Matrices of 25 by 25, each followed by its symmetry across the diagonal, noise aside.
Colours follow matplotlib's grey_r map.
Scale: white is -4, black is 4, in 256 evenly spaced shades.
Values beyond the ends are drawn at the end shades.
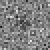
symmetric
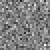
neither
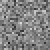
neither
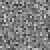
antisymmetric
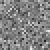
symmetric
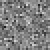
antisymmetric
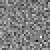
antisymmetric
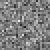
neither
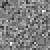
symmetric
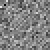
symmetric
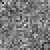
symmetric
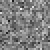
antisymmetric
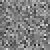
antisymmetric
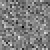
neither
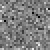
neither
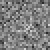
symmetric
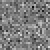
neither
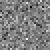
neither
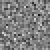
antisymmetric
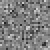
symmetric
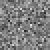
antisymmetric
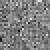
antisymmetric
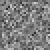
symmetric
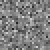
antisymmetric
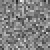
neither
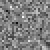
antisymmetric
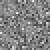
symmetric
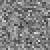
neither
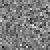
neither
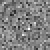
symmetric
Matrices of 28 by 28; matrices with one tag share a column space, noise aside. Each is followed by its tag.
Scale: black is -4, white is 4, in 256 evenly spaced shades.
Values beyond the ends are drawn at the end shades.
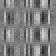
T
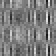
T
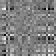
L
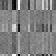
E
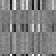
E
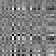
L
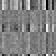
E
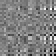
L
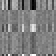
E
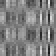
T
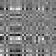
L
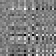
L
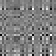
L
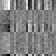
E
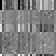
E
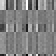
E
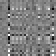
L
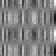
T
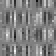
T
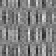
T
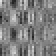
T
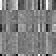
E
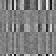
E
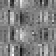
T
